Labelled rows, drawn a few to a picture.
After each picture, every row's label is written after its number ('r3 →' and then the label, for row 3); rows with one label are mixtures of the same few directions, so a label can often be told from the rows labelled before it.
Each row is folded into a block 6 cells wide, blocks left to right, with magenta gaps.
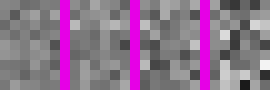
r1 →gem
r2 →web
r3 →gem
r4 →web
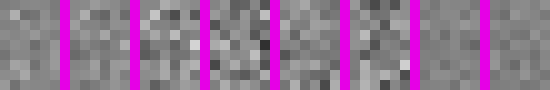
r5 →gem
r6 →gem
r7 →gem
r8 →gem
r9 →web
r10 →web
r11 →web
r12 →gem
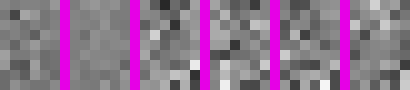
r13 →gem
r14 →web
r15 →web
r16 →web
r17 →web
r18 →web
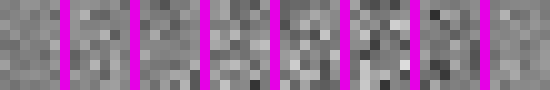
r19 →gem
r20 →gem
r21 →web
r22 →web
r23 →gem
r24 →web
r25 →gem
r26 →gem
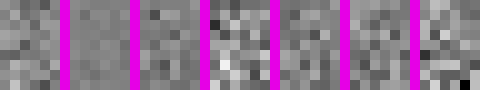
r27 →web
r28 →gem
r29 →gem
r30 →gem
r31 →gem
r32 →gem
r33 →web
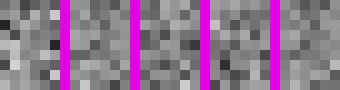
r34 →gem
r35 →web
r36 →web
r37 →gem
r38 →web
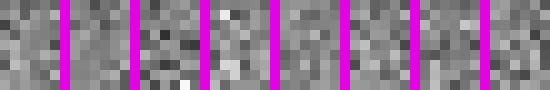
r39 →gem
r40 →web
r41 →web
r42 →gem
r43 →gem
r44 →gem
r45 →web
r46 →gem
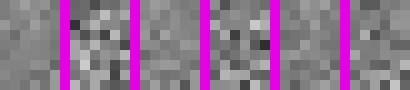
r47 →web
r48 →gem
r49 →web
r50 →web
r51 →web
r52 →web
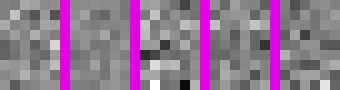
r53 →gem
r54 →gem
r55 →web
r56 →web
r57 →web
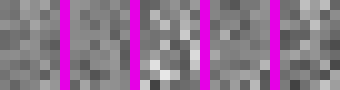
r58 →web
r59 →gem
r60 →gem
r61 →web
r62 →web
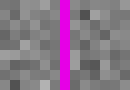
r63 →web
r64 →gem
